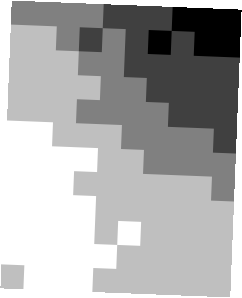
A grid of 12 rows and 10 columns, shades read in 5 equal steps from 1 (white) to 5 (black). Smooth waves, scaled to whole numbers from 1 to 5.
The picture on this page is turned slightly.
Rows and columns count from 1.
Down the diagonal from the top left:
3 2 2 2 3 3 3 2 2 2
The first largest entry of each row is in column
8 7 6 7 8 10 7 10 5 5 6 1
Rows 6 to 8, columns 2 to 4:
1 2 2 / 1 1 1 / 1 1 2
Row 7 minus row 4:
-1 -1 -1 -1 -1 -1 -1 -1 -1 -1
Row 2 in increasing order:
2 2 3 3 4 4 4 5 5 5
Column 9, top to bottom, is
5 5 4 4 4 3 3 2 2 2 2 2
